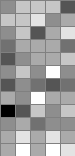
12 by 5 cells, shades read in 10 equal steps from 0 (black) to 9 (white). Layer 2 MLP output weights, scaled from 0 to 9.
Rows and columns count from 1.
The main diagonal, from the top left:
5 7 3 6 7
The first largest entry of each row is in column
2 3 5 2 5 4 2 3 3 2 2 2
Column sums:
55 75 71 75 69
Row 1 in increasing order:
3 5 7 7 7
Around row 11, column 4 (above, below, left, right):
5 9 6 6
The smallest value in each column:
0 3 3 3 3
